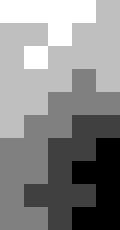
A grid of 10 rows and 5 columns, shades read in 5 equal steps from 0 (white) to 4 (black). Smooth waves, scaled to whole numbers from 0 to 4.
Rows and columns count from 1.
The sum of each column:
13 14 18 23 25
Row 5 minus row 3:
0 1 1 1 1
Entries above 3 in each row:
0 0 0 0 0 0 1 2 1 2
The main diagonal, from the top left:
0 1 1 2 2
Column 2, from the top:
0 1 0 1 1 2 2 2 3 2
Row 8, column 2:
2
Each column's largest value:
2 3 3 4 4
